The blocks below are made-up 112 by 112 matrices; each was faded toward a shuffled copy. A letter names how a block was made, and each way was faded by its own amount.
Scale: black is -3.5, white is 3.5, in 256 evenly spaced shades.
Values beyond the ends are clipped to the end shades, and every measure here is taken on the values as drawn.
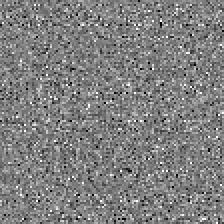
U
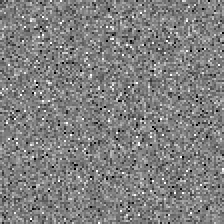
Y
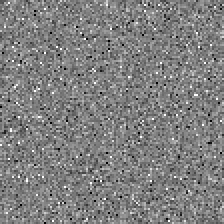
Y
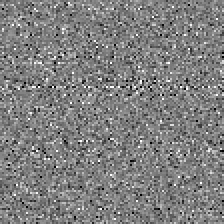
U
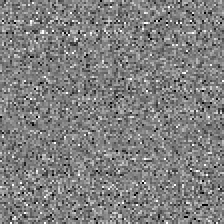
U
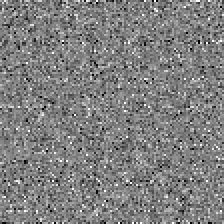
U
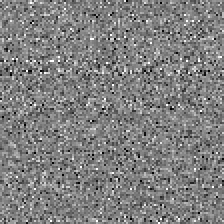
U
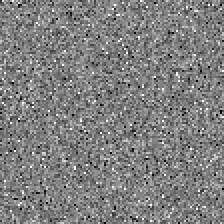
Y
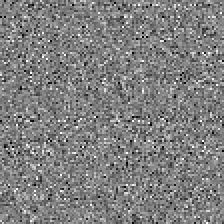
U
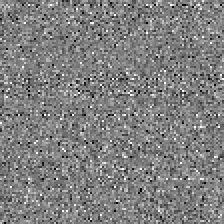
U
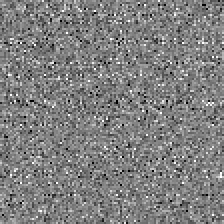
U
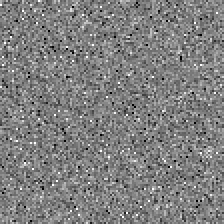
Y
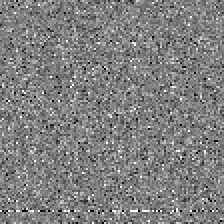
U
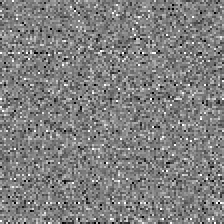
U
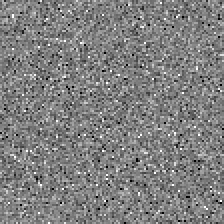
Y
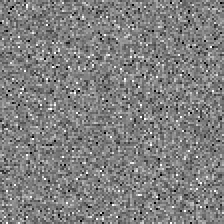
Y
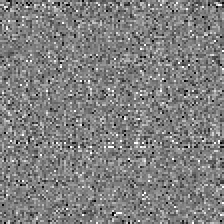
U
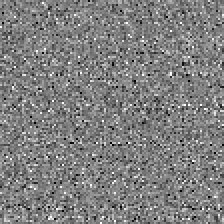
U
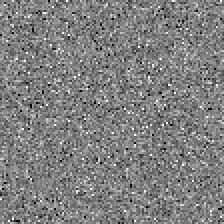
Y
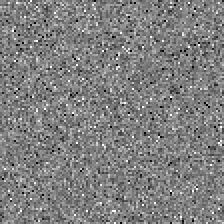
Y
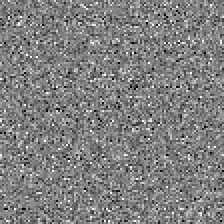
U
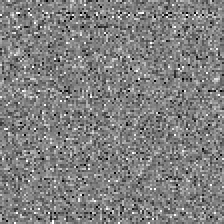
U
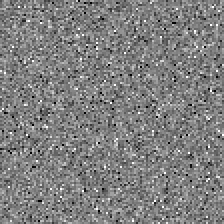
Y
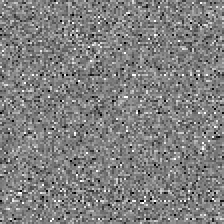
U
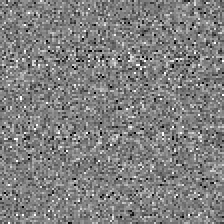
U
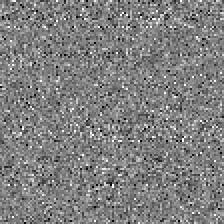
U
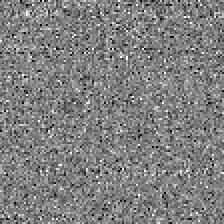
U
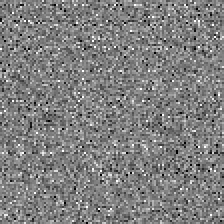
U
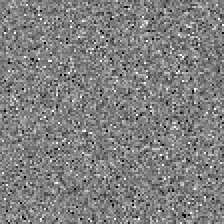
Y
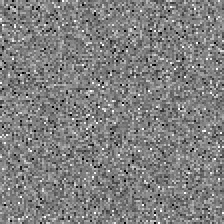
Y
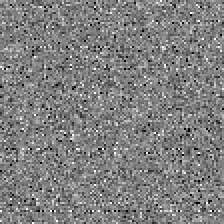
U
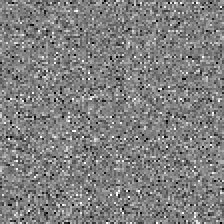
U
